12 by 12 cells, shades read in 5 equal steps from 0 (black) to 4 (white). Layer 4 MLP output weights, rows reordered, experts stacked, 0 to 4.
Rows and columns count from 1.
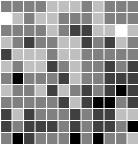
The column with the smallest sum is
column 10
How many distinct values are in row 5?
3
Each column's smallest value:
1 0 1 1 1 1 0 1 0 0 0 0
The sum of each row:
28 30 28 25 28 25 19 21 18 22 15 18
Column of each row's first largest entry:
5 1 11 1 2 1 7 1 7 2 2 12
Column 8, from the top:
2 2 1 1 2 2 2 1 1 2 2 2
